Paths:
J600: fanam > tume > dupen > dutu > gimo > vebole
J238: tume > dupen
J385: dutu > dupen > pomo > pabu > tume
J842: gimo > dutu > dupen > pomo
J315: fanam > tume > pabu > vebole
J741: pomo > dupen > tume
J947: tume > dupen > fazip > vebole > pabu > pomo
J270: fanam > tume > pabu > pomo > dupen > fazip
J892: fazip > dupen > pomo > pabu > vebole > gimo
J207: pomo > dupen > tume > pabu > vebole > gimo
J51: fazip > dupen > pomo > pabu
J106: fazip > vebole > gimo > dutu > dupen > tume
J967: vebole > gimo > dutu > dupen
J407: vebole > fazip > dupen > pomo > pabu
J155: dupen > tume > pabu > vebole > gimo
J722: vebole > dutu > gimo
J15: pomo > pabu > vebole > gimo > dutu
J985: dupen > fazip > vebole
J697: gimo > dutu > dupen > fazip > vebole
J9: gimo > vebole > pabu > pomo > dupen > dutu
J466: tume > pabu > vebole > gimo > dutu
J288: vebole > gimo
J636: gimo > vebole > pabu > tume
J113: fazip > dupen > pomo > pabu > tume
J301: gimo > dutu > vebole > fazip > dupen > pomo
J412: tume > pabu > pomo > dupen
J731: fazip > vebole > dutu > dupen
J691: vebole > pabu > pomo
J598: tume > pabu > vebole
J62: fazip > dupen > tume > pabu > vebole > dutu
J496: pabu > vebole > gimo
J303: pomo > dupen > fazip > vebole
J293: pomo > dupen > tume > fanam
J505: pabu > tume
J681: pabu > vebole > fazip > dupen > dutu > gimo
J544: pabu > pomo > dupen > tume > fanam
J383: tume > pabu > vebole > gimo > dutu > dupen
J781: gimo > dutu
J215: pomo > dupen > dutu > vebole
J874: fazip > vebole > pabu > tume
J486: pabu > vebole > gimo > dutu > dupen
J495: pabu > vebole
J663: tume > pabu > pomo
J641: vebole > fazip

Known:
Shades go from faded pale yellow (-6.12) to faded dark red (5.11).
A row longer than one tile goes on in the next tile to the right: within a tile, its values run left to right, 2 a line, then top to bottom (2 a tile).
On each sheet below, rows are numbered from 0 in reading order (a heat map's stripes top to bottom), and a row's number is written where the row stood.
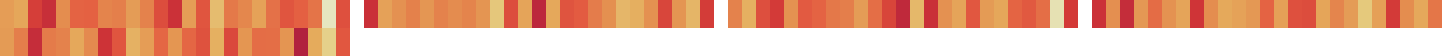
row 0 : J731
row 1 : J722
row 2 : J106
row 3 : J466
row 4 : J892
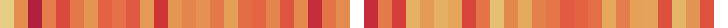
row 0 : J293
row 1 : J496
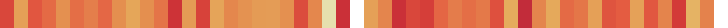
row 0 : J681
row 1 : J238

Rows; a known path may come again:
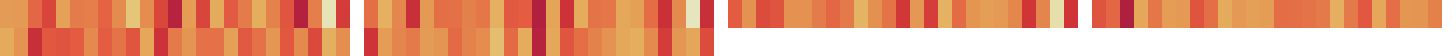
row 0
J301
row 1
J697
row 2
J681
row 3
J495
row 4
J238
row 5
J722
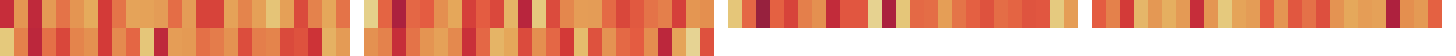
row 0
J466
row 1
J270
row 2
J113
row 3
J15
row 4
J741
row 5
J892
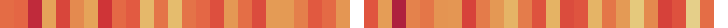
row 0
J505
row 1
J383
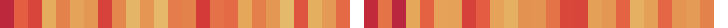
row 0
J496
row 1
J636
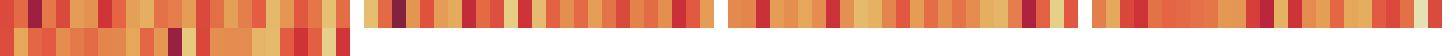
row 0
J155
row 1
J544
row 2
J9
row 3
J106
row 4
J967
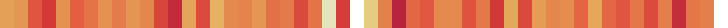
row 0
J731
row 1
J293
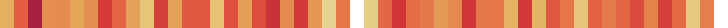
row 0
J407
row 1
J51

